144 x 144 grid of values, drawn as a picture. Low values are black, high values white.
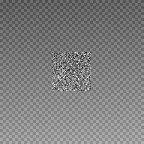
Average level on the scale: 50%. Slope: up to the bottom. Odd patch: rougher, in the centre. Roughest part: centre. Grain: checkered.
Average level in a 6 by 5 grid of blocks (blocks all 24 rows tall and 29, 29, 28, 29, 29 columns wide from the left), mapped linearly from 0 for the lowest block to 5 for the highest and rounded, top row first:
0 0 0 0 0 / 1 1 1 1 1 / 2 2 2 2 2 / 3 3 3 3 3 / 4 4 4 4 4 / 5 5 5 5 5
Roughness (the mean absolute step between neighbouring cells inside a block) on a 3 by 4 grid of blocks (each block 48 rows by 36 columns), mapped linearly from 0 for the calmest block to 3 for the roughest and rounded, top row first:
0 0 0 0 | 0 3 3 0 | 0 0 0 0
